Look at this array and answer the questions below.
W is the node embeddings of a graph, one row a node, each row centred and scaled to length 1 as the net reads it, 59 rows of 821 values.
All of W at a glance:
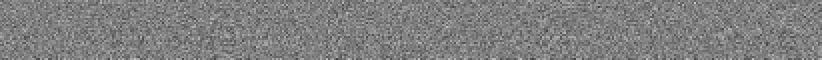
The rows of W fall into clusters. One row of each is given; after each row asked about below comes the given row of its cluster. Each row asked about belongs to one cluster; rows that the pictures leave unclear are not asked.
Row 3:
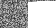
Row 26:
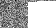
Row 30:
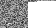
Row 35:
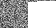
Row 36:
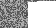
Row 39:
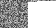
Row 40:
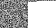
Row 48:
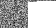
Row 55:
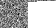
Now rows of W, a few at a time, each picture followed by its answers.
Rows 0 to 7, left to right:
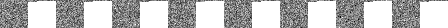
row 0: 40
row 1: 48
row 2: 36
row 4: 35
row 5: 26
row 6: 30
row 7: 36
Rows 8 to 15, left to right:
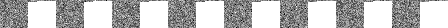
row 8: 26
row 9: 30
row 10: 40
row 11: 35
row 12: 55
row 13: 48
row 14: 26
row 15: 3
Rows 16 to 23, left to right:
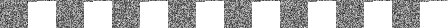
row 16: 40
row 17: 35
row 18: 3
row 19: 55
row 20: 48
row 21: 48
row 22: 55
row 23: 39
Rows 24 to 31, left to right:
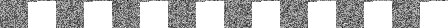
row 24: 35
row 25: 48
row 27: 39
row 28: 40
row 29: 30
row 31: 26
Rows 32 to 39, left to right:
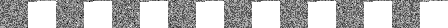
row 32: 30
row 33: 36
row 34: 55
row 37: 36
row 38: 36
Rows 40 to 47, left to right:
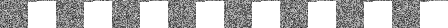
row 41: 26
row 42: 35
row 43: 35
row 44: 40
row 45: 26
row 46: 36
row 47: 30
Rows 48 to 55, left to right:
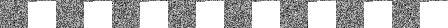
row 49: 36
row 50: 3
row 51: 40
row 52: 3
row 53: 30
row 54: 48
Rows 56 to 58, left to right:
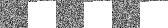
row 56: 40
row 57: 55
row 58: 48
